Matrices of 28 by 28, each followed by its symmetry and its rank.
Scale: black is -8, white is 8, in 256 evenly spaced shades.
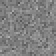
symmetric, full rank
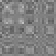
symmetric, rank three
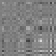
symmetric, rank two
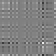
symmetric, rank one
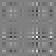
symmetric, rank one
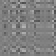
neither, rank two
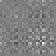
symmetric, rank three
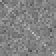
symmetric, full rank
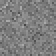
symmetric, full rank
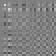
symmetric, rank two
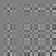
symmetric, rank one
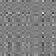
neither, rank two
